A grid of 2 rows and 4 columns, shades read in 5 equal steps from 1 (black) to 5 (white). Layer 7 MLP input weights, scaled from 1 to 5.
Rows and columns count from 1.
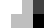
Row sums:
16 14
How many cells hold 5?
3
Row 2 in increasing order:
1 4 4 5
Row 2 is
5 4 4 1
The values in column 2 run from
4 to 5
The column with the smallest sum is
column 4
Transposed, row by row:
5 5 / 5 4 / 4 4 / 2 1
